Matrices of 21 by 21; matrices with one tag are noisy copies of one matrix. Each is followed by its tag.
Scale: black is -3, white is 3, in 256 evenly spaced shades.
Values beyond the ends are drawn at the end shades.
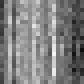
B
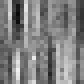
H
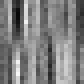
H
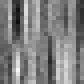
H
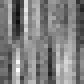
H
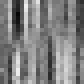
H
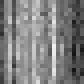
B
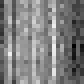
B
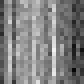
B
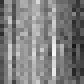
B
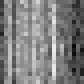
B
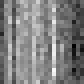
B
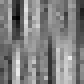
H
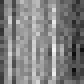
B
